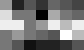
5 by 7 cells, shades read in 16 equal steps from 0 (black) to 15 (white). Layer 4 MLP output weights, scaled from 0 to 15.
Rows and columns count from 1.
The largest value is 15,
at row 4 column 6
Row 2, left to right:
13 7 7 0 10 7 6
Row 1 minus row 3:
-5 -12 -2 -6 -8 -6 -10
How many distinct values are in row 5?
5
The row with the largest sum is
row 3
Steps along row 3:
same down up up down up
